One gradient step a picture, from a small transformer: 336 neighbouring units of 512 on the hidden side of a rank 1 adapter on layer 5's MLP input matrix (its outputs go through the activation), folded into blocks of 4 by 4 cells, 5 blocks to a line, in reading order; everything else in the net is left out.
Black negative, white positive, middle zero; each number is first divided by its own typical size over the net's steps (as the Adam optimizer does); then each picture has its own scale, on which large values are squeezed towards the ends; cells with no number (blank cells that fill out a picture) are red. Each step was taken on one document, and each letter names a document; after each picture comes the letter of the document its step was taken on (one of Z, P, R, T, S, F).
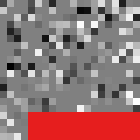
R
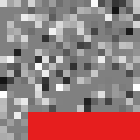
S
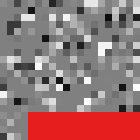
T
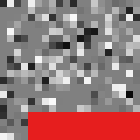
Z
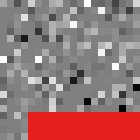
S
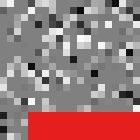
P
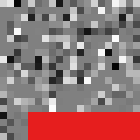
Z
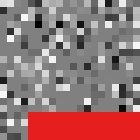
P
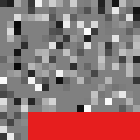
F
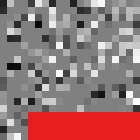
R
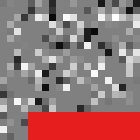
F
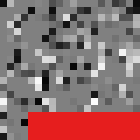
F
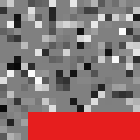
R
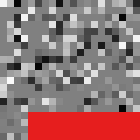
Z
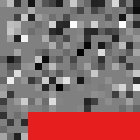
Z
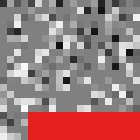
Z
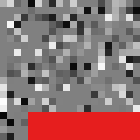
F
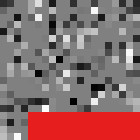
R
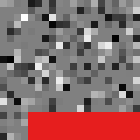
T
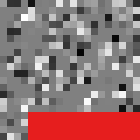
T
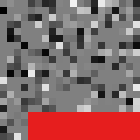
R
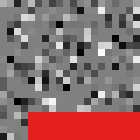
T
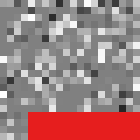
S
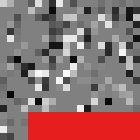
F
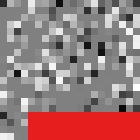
Z
